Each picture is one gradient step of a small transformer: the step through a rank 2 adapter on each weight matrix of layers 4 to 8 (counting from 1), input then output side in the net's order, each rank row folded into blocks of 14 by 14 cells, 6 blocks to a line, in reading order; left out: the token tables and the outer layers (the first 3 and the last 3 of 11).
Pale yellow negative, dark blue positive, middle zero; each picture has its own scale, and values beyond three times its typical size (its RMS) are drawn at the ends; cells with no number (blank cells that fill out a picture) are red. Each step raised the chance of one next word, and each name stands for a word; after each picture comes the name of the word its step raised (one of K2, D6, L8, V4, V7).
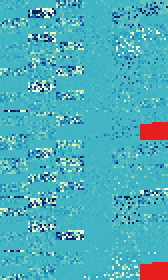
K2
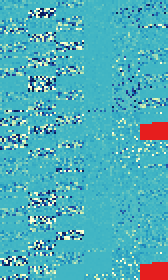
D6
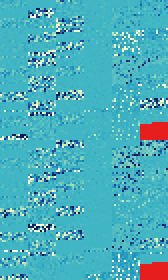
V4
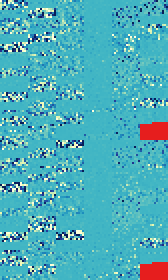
K2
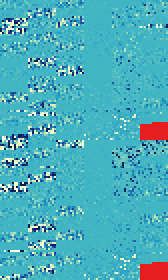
D6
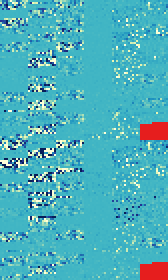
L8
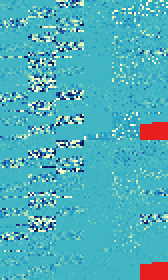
L8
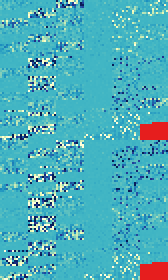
D6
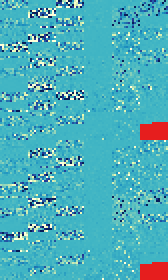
K2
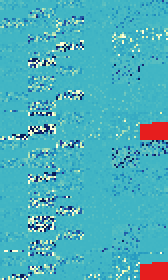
D6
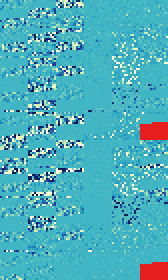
L8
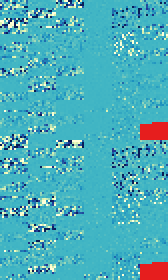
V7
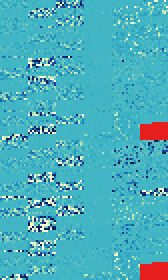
D6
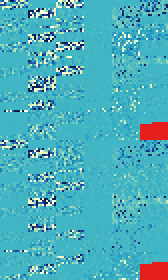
K2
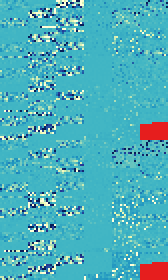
V7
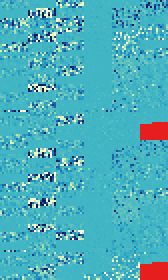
K2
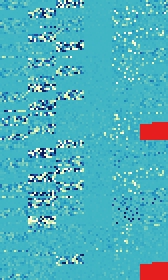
L8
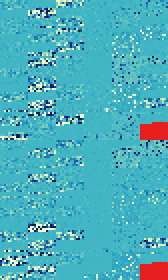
V4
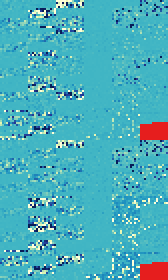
V7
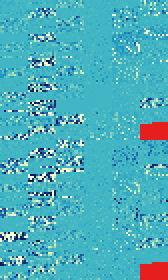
L8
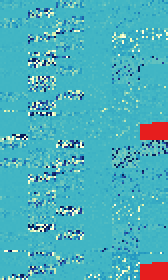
V4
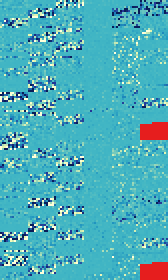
K2
